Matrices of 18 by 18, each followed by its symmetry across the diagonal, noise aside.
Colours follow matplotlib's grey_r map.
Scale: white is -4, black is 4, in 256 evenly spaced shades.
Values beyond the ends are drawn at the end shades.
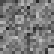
symmetric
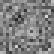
symmetric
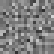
antisymmetric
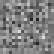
antisymmetric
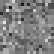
antisymmetric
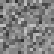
symmetric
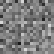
symmetric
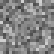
symmetric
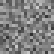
antisymmetric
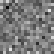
symmetric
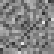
symmetric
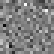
antisymmetric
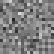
antisymmetric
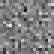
antisymmetric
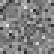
symmetric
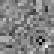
symmetric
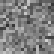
antisymmetric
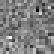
antisymmetric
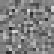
antisymmetric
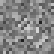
symmetric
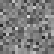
symmetric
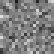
antisymmetric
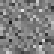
antisymmetric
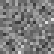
symmetric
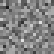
symmetric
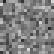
antisymmetric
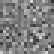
antisymmetric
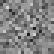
symmetric
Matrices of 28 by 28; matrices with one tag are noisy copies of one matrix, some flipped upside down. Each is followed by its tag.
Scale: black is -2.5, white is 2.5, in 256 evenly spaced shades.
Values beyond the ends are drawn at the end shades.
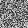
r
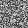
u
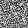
u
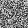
r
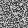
u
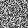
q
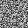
u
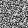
u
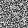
u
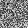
r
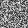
q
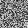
r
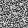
u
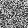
r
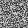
u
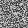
u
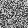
r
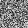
r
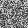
r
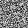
u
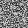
u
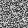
u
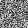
r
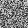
r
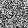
r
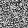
u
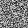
u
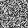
q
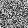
r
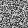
u
